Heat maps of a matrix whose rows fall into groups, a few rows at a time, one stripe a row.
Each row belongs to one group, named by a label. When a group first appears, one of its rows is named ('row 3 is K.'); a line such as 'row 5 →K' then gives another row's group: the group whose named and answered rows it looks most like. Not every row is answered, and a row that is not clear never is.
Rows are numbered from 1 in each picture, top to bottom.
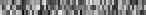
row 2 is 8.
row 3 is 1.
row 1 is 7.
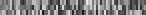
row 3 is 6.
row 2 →7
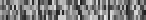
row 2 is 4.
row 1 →1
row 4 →1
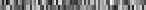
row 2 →8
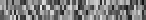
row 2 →6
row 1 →7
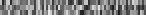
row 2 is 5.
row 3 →6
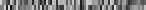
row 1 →1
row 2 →6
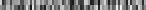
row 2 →8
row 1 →8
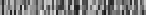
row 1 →4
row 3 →4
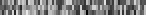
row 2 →4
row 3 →4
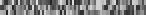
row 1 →1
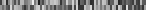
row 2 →7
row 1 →6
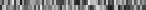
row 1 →4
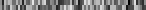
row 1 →7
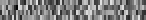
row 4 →4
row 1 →1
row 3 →7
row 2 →5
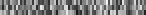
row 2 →4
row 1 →1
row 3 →1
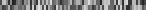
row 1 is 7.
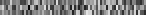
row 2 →5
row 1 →7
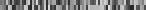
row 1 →8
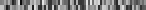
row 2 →1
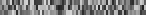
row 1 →5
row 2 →4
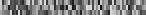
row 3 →1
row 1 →8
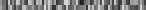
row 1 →6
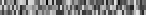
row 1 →6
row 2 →1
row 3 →4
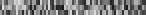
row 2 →5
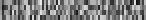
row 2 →8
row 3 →4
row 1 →5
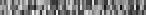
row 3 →7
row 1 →5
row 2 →5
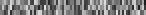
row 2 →5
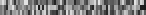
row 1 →5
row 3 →5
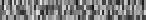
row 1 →4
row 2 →8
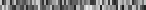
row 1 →8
